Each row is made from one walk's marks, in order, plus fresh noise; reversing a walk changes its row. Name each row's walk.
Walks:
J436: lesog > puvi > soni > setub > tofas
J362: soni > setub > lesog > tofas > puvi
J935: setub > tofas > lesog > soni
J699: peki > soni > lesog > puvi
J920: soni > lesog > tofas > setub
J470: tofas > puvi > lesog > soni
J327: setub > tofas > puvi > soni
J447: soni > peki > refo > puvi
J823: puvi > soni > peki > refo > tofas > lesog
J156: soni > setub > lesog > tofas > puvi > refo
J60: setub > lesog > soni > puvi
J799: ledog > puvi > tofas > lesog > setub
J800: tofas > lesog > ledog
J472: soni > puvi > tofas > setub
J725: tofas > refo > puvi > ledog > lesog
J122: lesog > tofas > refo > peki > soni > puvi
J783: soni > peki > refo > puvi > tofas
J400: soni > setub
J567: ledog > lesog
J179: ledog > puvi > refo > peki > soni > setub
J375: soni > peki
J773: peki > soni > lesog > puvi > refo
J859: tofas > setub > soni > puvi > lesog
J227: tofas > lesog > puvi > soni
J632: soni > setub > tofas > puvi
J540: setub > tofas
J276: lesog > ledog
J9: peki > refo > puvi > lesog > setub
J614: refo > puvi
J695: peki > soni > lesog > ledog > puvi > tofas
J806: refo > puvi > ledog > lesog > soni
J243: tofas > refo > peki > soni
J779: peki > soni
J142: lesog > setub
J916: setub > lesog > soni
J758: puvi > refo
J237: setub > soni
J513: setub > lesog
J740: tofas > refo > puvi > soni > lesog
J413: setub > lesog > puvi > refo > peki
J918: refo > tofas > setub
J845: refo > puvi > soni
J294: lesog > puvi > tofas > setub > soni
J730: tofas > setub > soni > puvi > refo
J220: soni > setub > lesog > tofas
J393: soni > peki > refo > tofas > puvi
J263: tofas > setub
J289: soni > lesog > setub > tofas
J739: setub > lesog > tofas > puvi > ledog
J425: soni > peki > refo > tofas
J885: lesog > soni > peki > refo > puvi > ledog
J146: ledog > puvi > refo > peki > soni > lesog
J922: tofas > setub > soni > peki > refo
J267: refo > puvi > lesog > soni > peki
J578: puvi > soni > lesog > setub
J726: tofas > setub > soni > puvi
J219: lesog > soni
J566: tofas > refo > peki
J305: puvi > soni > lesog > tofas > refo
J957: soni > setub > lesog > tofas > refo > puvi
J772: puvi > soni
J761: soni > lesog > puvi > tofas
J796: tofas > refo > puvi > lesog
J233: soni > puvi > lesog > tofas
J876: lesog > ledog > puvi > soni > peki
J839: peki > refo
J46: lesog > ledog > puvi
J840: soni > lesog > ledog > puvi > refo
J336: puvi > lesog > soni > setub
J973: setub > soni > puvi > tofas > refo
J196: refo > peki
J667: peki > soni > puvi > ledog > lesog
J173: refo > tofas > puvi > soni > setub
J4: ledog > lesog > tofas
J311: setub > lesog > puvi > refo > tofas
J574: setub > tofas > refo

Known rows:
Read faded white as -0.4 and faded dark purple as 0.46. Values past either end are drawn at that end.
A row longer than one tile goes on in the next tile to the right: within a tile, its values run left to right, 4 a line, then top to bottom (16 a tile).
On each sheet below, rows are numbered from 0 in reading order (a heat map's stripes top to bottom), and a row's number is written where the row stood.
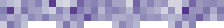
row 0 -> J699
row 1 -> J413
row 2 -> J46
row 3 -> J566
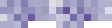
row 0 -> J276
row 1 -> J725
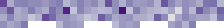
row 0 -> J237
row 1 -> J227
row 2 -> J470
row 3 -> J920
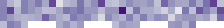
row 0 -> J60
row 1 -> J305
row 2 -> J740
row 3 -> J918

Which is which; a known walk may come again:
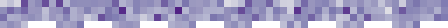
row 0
J758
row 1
J237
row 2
J772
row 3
J935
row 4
J839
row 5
J566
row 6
J667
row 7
J243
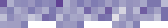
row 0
J294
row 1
J400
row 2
J920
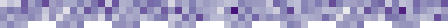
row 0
J156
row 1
J918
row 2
J173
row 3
J725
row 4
J146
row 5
J60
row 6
J263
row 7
J845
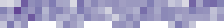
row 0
J413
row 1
J46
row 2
J142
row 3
J957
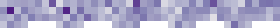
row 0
J859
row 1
J796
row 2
J885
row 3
J783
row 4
J393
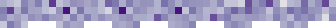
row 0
J699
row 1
J740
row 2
J916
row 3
J806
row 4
J730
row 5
J305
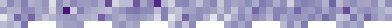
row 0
J800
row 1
J470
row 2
J973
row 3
J4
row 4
J799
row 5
J375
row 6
J513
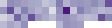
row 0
J567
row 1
J227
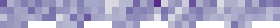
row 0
J336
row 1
J276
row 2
J574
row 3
J739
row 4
J362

